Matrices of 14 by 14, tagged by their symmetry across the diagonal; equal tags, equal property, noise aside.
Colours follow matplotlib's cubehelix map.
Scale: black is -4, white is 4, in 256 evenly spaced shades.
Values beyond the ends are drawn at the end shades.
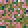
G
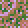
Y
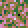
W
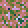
Y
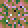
W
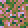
G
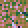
W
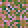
W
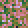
G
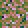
G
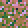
W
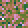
G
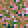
W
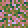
G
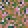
W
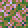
Y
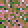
W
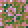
Y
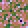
Y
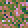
G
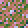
Y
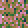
G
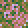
Y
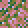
Y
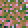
W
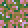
Y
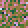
G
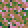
W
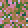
G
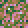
Y
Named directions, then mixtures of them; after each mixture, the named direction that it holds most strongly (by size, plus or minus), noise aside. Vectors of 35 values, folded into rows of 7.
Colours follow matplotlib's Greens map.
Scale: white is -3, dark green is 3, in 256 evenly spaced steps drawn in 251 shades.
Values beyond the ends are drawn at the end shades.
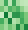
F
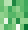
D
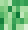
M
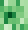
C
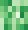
M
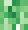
D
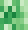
C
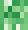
M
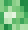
C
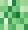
F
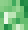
C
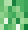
D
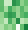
D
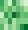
F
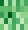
C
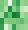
M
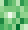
C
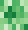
C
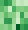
M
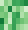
M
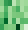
D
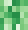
M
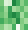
D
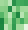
M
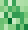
F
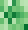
F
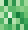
F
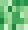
M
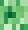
C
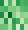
F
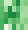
C
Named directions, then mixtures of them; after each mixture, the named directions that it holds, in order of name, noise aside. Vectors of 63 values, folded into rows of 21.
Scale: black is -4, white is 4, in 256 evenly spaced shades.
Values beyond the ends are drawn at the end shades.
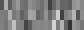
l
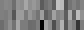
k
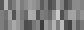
k, l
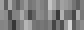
l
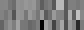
k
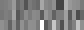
k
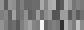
k, l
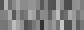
k, l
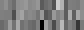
k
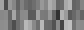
k, l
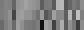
k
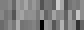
k
